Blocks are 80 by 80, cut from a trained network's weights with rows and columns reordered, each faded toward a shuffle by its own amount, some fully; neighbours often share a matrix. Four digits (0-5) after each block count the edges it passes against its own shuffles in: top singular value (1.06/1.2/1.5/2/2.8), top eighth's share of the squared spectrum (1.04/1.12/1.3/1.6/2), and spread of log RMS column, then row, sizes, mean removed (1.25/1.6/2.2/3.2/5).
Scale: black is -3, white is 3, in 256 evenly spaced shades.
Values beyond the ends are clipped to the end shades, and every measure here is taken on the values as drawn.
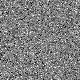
2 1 0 0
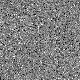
2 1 0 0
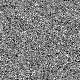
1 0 0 0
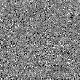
3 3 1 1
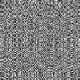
5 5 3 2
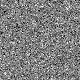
0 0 0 0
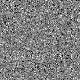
3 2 1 1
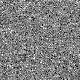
2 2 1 0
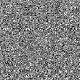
3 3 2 2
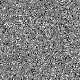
2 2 0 1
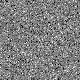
0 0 0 0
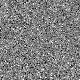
2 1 0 0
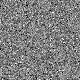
1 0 0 0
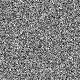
1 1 0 0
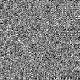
4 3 0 2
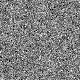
2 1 0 0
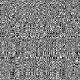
4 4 2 3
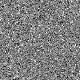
2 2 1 0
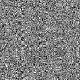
4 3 2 1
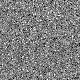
0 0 0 0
